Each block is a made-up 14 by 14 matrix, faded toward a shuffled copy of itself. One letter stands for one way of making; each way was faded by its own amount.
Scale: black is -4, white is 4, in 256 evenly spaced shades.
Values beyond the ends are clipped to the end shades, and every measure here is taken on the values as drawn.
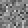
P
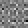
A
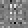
A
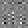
A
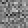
P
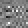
A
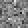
P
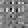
A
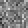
P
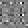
A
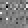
A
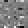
A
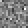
P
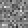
P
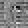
A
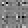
A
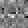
A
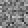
P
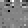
A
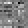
A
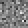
P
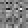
A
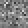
P
